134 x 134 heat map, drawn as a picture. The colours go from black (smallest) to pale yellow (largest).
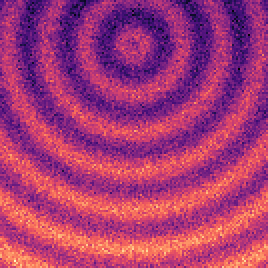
Histogram: bell-shaped. Slope: up to the bottom. Rings: centred on the top middle. Odd rows or columns: none.
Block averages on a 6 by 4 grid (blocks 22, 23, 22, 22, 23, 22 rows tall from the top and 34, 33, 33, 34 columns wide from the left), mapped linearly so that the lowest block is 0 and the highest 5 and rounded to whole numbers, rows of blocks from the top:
0 0 0 0 | 1 1 1 1 | 2 2 2 2 | 3 3 3 3 | 4 4 4 4 | 5 5 5 5
